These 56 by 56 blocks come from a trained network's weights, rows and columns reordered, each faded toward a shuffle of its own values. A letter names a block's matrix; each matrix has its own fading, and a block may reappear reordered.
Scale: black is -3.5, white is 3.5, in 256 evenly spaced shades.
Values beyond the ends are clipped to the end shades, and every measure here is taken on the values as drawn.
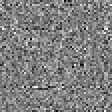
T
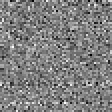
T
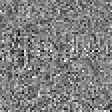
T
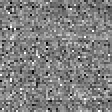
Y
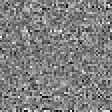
T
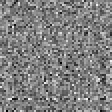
T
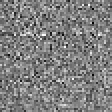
T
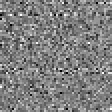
T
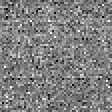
Y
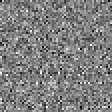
T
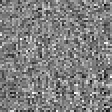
T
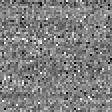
Y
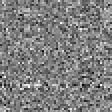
T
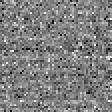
Y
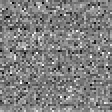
Y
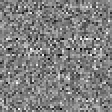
T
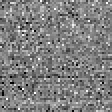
Y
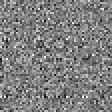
T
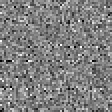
T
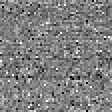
Y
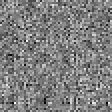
T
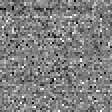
Y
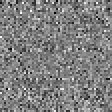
T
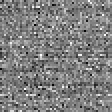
Y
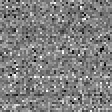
Y
